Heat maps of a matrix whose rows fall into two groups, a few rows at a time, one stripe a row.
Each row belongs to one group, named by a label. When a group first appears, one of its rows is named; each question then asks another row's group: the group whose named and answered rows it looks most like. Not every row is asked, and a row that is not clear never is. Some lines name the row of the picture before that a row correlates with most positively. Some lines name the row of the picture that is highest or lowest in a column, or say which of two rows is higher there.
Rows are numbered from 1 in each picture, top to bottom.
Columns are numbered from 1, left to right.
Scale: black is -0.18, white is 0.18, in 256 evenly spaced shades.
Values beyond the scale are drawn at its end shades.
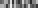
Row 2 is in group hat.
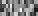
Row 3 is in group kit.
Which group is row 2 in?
kit
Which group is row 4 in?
hat
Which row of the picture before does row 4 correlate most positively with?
2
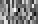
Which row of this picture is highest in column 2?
5
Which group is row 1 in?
hat
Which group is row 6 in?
kit
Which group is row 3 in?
hat
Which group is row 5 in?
hat
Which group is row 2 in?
kit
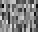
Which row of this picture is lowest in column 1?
2
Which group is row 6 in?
kit
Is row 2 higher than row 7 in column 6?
No
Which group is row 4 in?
kit
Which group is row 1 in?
hat
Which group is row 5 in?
kit
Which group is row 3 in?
hat
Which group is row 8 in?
hat
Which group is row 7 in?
hat
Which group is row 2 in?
kit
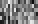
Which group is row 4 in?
kit
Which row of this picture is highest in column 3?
3
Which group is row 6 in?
kit
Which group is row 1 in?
hat
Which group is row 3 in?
hat
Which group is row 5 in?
kit
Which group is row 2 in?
kit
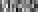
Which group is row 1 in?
hat
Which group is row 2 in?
kit
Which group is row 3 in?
hat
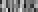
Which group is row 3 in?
kit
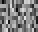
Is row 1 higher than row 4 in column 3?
No
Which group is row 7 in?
hat
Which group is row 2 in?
hat
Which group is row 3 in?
kit
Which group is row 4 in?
hat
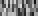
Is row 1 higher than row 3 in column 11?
Yes
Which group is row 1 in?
kit
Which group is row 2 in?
kit
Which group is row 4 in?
hat
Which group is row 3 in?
hat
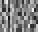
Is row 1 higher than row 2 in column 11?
No
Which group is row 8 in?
hat
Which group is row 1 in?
kit
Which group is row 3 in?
kit
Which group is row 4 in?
hat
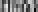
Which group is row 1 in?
kit
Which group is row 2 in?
kit
